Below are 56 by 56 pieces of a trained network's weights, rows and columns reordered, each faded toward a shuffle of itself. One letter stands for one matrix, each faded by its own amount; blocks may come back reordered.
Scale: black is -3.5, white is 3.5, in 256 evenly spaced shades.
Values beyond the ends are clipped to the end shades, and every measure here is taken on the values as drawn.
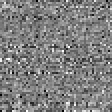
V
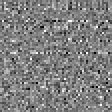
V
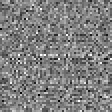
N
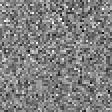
N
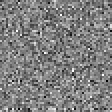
N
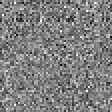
N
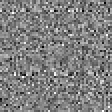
N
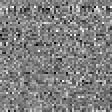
V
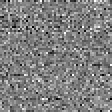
V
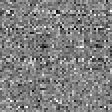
V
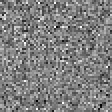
N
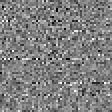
V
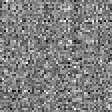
N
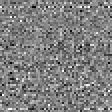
V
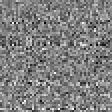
N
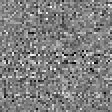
V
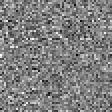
N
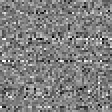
V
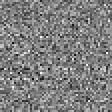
N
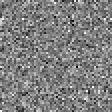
N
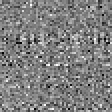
V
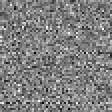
N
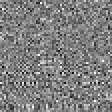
N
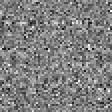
N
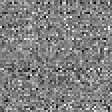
V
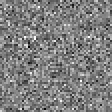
N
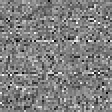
V
